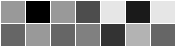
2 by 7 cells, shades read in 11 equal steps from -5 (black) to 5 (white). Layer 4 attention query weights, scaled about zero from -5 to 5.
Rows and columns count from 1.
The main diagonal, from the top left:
1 1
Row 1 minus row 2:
2 -6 2 -2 7 -6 5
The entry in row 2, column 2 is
1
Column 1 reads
1 -1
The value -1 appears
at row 2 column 1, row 2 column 3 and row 2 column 7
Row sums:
-1 -3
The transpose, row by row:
1 -1 / -5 1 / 1 -1 / -2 0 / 4 -3 / -4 2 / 4 -1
